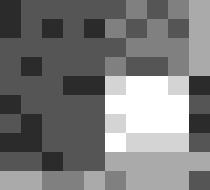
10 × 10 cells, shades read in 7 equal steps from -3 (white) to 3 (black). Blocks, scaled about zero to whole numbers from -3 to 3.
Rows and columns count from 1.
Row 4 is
1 2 1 1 1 0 1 1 0 -1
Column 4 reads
1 1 1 1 2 1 1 1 1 0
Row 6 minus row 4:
1 -1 0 0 0 -3 -4 -4 -3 2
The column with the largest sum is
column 1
